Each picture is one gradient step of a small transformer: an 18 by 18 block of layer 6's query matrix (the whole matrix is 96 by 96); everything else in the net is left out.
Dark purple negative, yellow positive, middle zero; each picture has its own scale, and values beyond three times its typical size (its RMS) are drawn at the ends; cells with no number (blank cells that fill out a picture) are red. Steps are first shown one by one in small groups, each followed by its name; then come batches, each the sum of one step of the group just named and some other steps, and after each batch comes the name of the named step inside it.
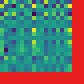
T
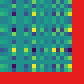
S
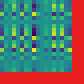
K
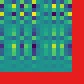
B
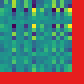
S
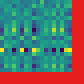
K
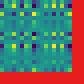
B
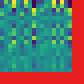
B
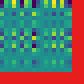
K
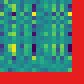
K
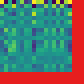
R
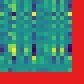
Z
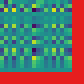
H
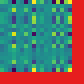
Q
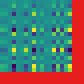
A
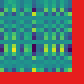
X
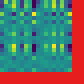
Z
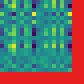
Z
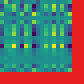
Q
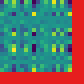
A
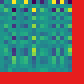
H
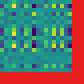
R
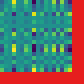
X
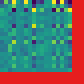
Z
